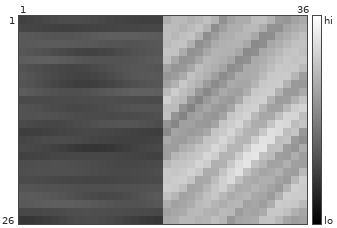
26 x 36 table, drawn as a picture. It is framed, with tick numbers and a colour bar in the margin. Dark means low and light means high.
It is made of 1 by 2 panels. Panel 1,1: low, streaked across, faint in contrast. Panel 1,2: high, slanting up to the right.
